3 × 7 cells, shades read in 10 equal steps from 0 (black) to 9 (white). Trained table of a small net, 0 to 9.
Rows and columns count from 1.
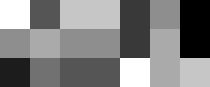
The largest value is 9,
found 2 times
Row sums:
33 29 33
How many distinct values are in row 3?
6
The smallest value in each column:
1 3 3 3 2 5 0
